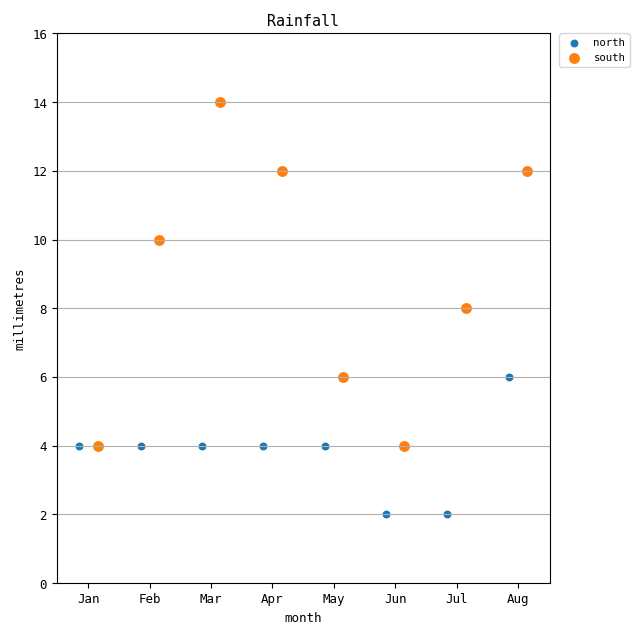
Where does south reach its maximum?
Mar
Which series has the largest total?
south
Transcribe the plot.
Title: Rainfall
x-axis: month, ticks Jan Feb Mar Apr May Jun Jul Aug
y-axis: millimetres, ticks 0 2 4 6 8 10 12 14 16
Legend: north, south
Values:
north: 4 4 4 4 4 2 2 6
south: 4 10 14 12 6 4 8 12
